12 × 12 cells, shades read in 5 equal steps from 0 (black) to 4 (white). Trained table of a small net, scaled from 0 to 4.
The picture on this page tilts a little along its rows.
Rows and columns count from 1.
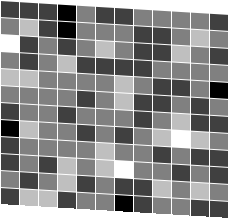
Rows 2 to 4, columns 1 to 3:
2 3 1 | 4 1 2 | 2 1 2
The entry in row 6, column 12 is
2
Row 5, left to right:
3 3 2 2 2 2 3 2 1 1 2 0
